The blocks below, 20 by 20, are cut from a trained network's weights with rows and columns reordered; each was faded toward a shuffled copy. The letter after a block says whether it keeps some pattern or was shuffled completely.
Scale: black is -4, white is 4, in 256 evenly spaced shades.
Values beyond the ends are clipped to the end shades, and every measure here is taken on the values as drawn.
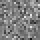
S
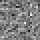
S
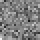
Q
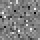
S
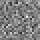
Q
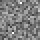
S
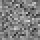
S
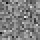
S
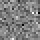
S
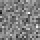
S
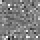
S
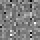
Q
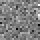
S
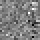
Q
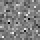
S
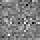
Q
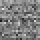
Q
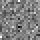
S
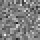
S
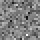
S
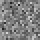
S
